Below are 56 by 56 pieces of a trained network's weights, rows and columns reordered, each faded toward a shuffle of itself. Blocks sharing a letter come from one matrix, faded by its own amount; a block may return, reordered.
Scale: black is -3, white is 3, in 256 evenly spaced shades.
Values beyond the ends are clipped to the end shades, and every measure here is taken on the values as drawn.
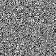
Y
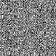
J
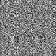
J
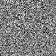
Y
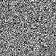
Y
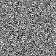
Y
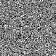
Y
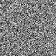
Y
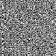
J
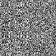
J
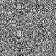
J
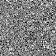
Y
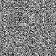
J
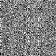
J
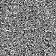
Y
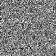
Y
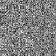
J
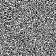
Y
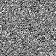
Y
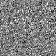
Y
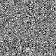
Y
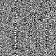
J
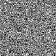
J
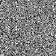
Y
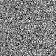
Y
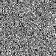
Y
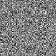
J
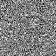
Y
